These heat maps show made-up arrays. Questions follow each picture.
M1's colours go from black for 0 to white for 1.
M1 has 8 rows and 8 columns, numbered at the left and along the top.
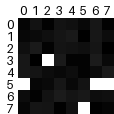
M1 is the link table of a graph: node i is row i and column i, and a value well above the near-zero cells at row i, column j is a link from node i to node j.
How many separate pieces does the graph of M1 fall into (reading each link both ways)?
4
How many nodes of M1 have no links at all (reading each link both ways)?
2
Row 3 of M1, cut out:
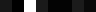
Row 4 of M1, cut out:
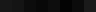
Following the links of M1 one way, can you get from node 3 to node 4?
no
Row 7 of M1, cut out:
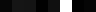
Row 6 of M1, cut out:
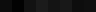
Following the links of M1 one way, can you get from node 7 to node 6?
yes
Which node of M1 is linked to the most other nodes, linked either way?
node 5
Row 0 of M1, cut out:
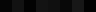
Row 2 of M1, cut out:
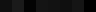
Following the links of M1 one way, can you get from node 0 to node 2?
no
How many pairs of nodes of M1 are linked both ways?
1
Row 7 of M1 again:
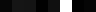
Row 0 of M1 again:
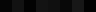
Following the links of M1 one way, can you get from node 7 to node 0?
yes
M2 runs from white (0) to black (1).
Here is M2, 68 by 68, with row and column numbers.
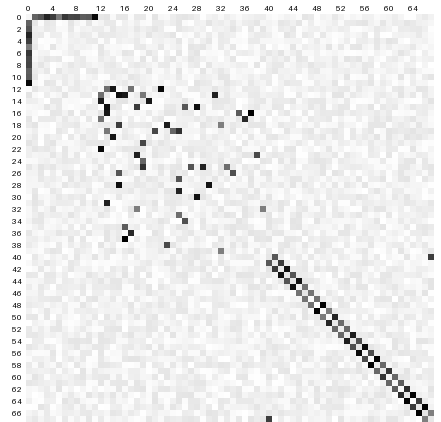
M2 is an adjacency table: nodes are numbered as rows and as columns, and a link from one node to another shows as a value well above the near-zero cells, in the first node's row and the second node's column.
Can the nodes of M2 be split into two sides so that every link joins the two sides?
yes
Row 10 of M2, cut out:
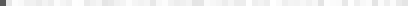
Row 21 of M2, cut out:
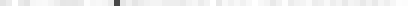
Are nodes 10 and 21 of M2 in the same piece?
no
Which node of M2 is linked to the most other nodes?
node 0
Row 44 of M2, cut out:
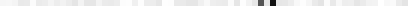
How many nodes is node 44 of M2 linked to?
2
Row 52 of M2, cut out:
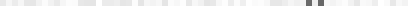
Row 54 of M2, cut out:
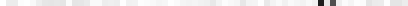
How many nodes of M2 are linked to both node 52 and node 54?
1
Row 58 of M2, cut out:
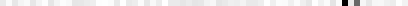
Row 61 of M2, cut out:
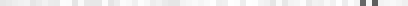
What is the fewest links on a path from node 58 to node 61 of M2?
3
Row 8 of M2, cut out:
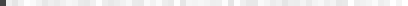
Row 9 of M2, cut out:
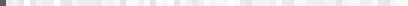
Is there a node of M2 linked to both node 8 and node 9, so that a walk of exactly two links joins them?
yes
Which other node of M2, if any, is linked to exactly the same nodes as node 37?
node 35
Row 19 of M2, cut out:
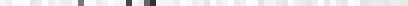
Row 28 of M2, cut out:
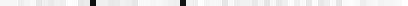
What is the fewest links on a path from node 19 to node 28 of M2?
3
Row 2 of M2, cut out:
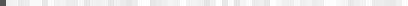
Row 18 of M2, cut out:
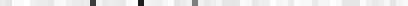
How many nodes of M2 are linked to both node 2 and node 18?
0
